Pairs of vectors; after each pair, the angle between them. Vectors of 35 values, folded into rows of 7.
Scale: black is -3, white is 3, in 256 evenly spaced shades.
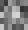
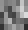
partly opposed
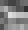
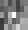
partly aligned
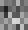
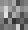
nearly opposite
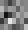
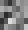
nearly parallel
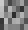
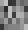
partly aligned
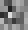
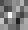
partly aligned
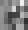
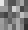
partly aligned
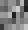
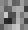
partly aligned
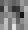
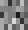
orthogonal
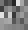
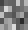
partly aligned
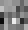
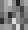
partly aligned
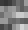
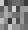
orthogonal
